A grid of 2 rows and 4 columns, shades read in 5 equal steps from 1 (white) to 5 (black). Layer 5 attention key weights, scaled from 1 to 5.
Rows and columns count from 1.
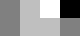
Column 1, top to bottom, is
3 3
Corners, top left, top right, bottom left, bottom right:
3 5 3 3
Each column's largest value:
3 2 2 5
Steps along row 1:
down down up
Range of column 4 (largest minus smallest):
2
